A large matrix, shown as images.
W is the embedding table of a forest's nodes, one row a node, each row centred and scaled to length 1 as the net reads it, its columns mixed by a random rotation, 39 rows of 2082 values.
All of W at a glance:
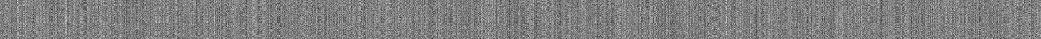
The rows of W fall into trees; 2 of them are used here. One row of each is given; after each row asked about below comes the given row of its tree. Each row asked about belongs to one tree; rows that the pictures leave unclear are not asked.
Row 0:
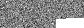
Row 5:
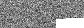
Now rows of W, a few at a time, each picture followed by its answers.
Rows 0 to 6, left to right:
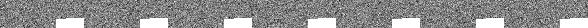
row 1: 5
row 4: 5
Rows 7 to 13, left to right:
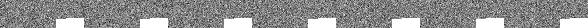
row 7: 0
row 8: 0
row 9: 0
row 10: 0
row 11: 5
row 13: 5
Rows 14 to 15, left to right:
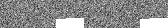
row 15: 5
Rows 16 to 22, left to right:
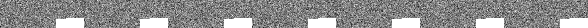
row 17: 0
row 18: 0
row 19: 0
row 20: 0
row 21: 0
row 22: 0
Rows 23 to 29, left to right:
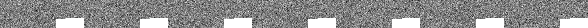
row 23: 5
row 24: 5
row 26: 5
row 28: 5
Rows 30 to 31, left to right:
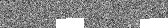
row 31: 0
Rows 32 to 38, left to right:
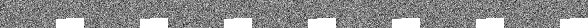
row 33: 0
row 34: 0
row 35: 5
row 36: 5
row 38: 0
